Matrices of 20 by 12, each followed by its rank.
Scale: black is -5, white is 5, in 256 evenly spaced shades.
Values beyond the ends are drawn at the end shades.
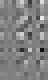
two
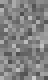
full rank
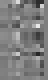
two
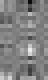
two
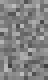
full rank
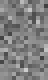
full rank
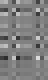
one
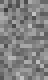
full rank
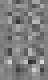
two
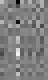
two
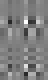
one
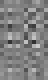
two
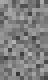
full rank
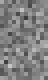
full rank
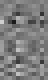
two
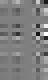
one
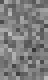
full rank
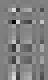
one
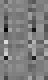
two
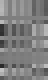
one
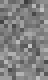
full rank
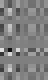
one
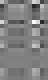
one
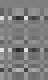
one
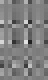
one
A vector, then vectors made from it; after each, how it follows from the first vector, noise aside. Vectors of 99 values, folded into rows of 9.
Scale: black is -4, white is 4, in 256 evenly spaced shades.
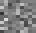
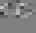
partly zeroed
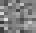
sign-scrambled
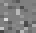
partly zeroed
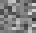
reversed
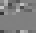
partly zeroed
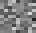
reversed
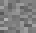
shrunk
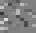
partly zeroed
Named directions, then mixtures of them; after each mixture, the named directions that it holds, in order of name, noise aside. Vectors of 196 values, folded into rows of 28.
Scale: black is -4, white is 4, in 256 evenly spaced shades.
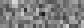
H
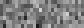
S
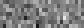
H, S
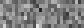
S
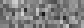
H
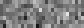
S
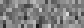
S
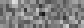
H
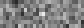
H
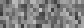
H, S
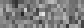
H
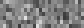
H, S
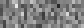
H, S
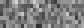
H, S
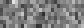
H, S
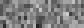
S
